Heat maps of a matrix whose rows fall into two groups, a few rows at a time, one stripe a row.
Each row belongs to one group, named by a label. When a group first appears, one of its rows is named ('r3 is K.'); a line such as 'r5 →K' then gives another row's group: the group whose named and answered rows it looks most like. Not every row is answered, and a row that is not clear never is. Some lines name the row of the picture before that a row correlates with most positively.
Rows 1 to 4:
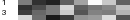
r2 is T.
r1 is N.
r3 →T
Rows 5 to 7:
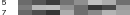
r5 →N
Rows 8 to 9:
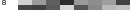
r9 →T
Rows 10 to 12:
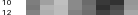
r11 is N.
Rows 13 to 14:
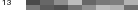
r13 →T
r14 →N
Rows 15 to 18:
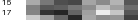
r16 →N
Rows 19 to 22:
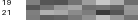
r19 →N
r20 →T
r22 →N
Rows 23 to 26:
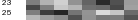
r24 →T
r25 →N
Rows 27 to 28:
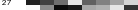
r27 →T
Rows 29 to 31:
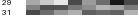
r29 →T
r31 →T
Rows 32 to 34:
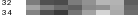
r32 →N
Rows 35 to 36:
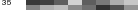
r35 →T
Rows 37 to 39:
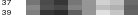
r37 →N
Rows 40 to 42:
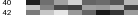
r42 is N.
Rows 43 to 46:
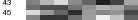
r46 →N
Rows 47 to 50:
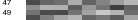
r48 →T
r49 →N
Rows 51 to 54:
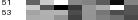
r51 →T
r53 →T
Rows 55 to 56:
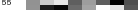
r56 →N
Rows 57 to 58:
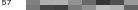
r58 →N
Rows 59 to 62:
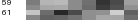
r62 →N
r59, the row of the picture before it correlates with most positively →57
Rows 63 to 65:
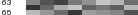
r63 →N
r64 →T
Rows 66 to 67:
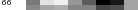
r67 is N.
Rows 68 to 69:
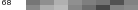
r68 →T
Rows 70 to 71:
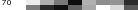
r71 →N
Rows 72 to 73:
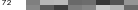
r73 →N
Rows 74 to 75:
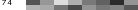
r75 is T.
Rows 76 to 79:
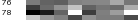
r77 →T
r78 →T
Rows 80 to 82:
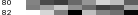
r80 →N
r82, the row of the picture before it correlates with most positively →79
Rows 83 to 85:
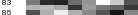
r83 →N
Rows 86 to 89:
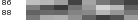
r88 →N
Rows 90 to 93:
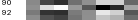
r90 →N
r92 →N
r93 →N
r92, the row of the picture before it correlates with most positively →87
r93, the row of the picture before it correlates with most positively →87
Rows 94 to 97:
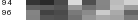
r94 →T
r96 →N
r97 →N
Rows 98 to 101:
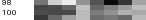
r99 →T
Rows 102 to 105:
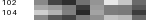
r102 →N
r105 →N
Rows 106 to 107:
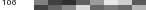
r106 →N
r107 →T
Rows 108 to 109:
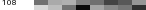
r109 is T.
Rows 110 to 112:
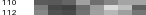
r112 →N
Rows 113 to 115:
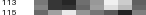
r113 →N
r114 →N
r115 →T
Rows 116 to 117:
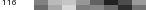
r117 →T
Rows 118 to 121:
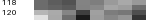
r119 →N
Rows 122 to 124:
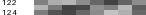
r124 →N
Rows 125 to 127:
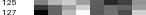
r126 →T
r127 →T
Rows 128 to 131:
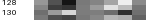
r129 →N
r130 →T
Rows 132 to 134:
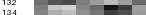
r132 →N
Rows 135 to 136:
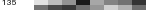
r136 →N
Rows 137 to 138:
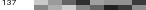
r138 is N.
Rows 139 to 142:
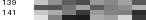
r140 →T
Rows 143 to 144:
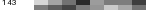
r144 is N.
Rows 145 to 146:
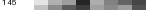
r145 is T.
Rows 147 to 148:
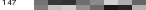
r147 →N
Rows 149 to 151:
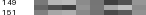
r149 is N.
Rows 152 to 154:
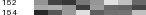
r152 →N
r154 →T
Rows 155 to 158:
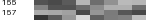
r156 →N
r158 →T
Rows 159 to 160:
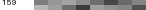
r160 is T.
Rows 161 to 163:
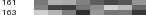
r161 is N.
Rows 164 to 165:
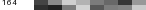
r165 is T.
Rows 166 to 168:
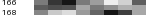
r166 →N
